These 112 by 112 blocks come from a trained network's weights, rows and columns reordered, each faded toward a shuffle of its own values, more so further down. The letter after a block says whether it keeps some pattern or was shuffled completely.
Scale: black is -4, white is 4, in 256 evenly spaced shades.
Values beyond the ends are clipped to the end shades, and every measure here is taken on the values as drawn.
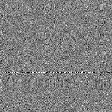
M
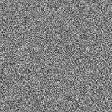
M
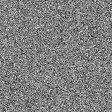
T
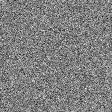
T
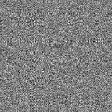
M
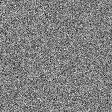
T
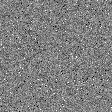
T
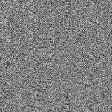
M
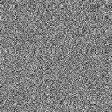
M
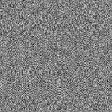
M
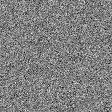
T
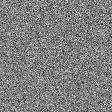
T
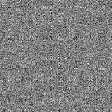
M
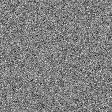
T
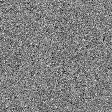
T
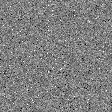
T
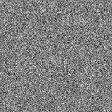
M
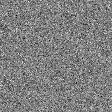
T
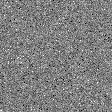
T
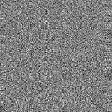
M
